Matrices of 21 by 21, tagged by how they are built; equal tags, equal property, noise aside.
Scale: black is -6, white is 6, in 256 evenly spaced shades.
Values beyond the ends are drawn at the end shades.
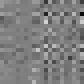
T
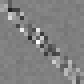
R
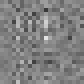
T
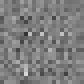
T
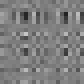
T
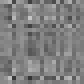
T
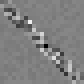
R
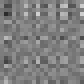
T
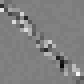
R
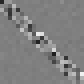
R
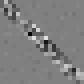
R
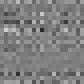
T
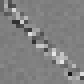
R
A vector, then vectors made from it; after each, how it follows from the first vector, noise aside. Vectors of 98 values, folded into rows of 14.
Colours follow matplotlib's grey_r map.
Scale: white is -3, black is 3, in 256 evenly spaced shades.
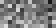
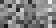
negated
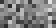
negated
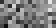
negated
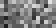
reversed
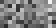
negated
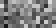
reversed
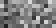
reversed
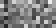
reversed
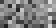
negated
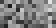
negated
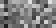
reversed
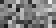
negated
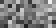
negated
